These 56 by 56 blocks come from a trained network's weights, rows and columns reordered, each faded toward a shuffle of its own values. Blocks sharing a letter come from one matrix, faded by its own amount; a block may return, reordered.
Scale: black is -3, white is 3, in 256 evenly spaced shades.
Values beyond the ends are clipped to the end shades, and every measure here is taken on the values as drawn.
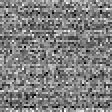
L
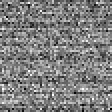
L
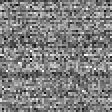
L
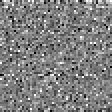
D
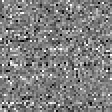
D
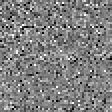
D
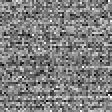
L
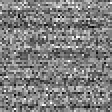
L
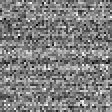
L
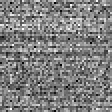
L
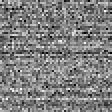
L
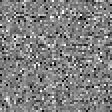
D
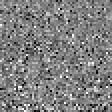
D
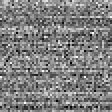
L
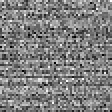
L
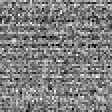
L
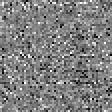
D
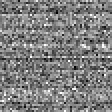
L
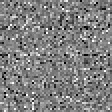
D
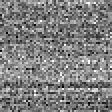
L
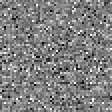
D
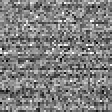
L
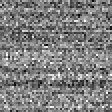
L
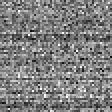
L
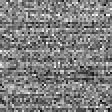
L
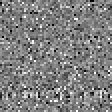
D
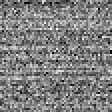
L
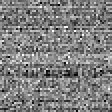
L
